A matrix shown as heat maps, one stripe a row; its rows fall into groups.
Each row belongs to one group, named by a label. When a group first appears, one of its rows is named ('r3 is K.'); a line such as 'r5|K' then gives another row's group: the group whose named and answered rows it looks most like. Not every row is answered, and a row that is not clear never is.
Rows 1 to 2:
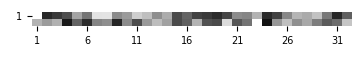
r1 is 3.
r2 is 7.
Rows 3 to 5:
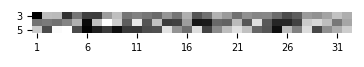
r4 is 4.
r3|4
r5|7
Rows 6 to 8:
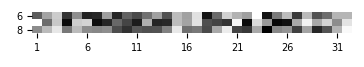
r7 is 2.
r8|7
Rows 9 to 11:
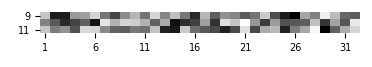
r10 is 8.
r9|3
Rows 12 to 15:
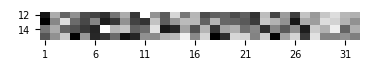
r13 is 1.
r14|8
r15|7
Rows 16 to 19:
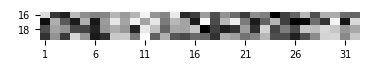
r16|3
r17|8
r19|4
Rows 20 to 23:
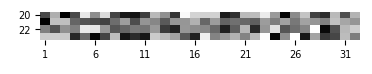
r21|1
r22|2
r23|7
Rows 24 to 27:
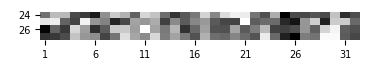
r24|8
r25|2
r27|3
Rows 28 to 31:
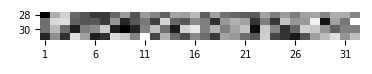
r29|7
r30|2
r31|4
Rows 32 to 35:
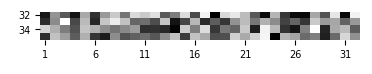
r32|8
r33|4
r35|7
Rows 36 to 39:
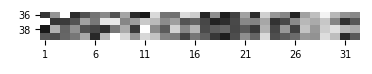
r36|1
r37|3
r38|1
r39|3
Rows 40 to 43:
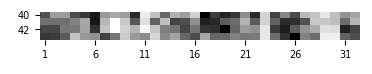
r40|1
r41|4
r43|3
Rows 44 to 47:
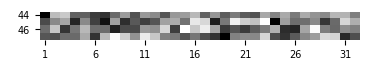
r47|3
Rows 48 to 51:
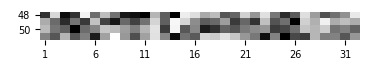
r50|3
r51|8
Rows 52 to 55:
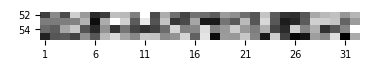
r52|4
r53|4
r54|7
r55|8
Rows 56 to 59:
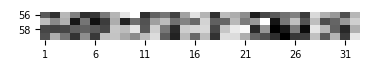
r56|8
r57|7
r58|8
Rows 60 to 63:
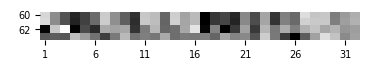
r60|1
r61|1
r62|1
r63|4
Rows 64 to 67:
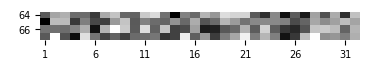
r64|8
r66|4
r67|2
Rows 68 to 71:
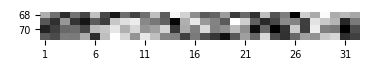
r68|1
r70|8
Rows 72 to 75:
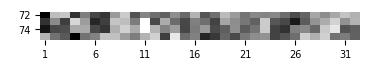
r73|4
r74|3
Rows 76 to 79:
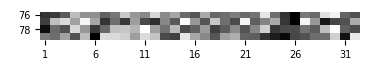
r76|3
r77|2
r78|3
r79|8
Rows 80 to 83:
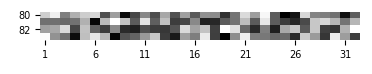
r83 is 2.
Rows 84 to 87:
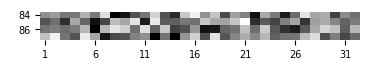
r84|2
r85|8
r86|4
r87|2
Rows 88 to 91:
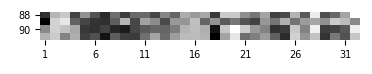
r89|1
